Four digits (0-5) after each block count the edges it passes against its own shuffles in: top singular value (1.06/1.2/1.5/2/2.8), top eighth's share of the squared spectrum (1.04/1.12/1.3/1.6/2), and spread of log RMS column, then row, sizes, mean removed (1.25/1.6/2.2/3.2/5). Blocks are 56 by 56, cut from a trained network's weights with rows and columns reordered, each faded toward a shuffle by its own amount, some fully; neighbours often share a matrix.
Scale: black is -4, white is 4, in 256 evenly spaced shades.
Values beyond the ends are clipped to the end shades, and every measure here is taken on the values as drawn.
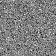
0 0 0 0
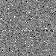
2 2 0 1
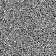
1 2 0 0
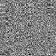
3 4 2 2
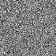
3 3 0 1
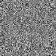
2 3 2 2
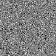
2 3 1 1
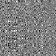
4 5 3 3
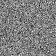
0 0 0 0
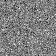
0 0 0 0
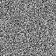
2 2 1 0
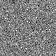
0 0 0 0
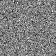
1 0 0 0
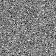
0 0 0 0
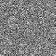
2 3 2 0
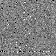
2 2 0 1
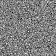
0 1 0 0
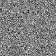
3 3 2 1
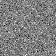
2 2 1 0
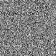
2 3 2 1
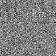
2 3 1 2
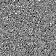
1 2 0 0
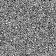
0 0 0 0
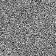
2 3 1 1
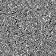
1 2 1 0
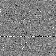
3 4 0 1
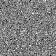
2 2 0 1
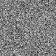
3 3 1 0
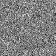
2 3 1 1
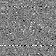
3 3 0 2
